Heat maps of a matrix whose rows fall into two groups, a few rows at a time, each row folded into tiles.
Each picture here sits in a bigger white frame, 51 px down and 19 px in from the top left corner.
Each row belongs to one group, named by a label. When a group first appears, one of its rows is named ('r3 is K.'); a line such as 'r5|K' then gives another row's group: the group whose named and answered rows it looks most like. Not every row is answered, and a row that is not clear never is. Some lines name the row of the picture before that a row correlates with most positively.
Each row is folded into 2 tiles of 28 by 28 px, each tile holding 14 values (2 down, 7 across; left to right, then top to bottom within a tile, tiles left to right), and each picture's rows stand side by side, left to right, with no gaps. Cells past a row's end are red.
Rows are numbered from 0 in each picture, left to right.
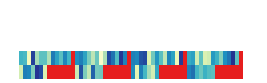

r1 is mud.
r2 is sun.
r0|mud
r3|mud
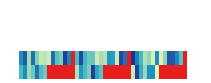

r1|mud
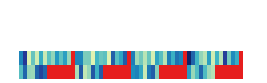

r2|mud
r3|sun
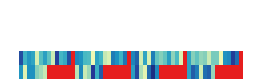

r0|sun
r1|mud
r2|mud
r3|mud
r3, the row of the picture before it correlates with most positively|2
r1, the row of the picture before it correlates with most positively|1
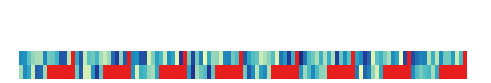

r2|sun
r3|mud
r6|sun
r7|sun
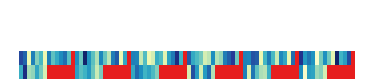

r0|mud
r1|sun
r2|mud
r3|mud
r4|sun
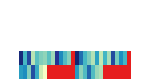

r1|sun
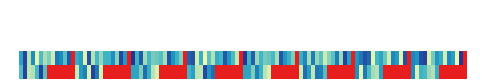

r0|mud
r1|mud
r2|sun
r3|mud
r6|sun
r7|sun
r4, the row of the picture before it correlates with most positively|0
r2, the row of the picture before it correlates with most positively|0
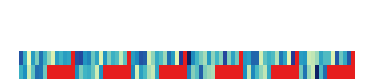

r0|mud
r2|sun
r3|sun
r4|sun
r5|mud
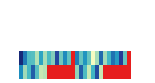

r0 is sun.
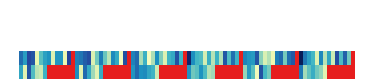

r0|sun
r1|sun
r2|mud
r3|sun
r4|mud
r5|sun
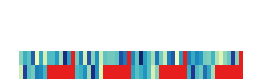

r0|mud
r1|mud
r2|sun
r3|mud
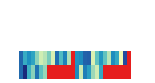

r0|mud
